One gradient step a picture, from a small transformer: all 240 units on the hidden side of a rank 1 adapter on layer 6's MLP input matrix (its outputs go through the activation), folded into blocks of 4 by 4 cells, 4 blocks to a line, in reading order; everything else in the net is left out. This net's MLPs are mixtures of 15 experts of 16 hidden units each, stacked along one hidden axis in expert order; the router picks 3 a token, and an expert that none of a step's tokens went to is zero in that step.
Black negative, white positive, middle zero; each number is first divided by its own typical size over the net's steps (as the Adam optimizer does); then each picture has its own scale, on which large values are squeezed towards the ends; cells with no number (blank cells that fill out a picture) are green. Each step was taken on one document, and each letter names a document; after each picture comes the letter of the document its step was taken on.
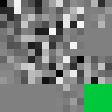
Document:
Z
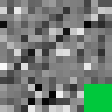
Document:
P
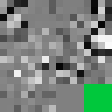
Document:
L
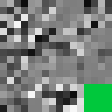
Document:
P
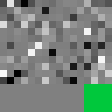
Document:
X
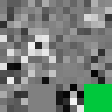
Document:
P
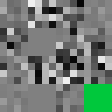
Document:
Z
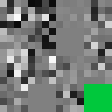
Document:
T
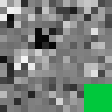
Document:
T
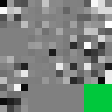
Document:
X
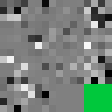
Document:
X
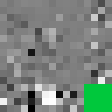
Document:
T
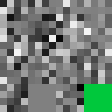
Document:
P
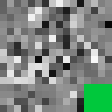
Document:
Z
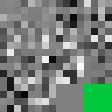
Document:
L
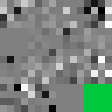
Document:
X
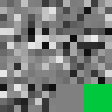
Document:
L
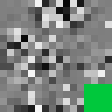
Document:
Z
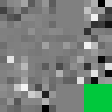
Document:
X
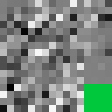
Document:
P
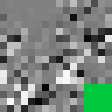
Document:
L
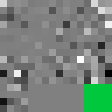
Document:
X
